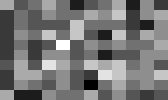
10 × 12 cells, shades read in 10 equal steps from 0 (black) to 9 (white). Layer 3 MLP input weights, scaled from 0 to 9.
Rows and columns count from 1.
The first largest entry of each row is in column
1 9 6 4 5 2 4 8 9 1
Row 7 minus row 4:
1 1 -1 1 2 -3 4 5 0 1 -1 -2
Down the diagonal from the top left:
6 4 3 7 9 3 7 8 6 3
